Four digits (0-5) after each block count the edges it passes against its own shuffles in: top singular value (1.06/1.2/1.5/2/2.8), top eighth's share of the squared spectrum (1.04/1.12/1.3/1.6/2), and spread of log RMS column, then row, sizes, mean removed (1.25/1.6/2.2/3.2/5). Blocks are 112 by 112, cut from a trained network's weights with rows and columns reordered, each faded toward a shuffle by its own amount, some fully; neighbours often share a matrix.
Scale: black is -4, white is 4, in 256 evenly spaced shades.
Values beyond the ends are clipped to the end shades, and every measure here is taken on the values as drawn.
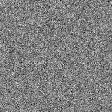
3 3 0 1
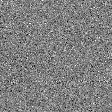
2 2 0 1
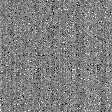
3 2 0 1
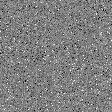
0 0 0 0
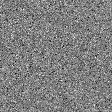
0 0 0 0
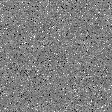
1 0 0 0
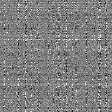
4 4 4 1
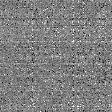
3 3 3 0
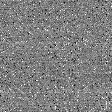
2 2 1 0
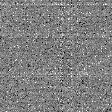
3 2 2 0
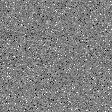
1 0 0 0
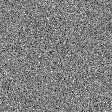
0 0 0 0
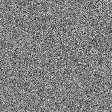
1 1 0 0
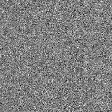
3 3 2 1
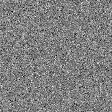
1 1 0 0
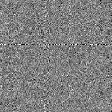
3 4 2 2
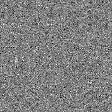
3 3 1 2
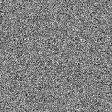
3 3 0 1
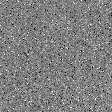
0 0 0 0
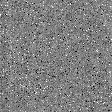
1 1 0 0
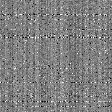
4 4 0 3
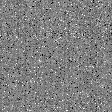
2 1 0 1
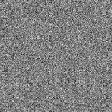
3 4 1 2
